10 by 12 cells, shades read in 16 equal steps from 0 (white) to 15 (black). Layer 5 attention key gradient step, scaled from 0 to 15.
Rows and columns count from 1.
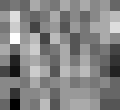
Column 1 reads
9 6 8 7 5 7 11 7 7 9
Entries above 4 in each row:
12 10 10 9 11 12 9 12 12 11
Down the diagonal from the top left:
9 2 7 4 9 9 4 8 6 6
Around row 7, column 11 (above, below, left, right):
9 7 7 13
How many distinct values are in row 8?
5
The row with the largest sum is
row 10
